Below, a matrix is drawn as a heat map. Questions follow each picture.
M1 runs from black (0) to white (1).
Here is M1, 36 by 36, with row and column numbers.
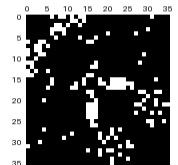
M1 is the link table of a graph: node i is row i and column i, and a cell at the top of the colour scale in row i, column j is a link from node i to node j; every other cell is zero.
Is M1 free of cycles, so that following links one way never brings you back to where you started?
no
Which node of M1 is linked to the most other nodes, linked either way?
node 16
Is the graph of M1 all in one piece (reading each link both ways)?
yes
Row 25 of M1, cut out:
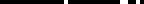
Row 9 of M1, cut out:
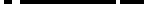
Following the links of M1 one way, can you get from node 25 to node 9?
yes
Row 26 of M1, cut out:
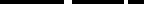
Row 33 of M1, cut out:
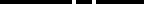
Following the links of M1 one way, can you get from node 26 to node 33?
yes
